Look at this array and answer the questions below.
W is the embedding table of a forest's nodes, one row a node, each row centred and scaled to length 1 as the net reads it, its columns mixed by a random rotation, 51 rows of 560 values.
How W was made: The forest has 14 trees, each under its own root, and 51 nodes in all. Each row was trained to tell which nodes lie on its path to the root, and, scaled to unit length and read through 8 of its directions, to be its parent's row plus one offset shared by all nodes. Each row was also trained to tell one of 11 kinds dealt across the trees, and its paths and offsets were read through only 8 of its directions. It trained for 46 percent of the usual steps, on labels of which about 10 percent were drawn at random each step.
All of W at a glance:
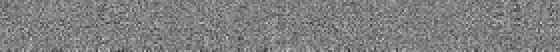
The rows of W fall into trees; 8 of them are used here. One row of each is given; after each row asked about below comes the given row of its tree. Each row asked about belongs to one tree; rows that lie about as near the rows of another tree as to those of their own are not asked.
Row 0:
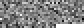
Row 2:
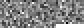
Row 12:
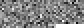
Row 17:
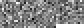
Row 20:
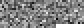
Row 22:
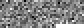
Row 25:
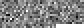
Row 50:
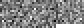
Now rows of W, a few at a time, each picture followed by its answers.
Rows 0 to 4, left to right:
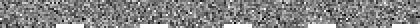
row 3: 0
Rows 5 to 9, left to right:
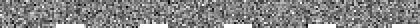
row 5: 50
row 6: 2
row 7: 2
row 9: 25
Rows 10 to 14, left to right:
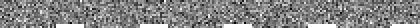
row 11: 25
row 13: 0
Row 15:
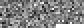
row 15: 2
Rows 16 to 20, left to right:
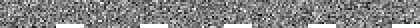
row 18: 12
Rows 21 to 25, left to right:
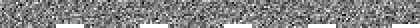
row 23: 22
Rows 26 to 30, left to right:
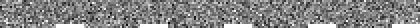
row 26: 12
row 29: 0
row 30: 22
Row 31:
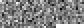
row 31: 17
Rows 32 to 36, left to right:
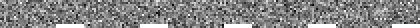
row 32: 25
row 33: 17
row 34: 0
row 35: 22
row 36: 20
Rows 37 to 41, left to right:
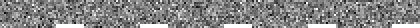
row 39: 20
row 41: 2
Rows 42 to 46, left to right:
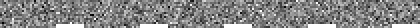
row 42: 2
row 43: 25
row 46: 25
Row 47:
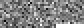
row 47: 0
